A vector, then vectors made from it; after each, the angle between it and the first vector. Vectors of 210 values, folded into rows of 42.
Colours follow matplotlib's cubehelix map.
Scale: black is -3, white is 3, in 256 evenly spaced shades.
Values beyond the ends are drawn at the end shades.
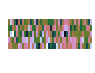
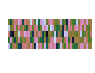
partly opposed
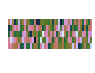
partly aligned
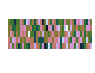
orthogonal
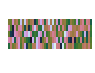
partly opposed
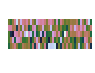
nearly opposite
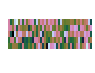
nearly opposite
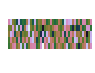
partly aligned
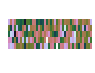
partly aligned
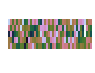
orthogonal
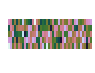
partly aligned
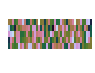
orthogonal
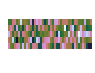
orthogonal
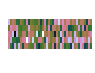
partly aligned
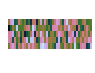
partly aligned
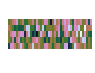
orthogonal
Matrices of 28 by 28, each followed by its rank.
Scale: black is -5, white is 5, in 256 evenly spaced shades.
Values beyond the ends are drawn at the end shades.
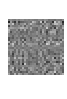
five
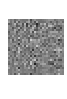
five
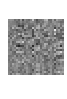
five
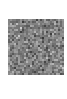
full rank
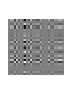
one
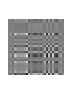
one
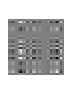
one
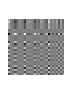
one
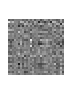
five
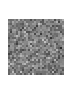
full rank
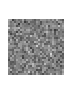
full rank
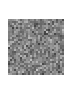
full rank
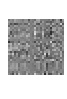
five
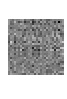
five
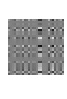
one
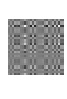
one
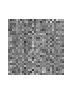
five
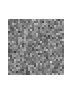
full rank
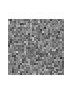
full rank
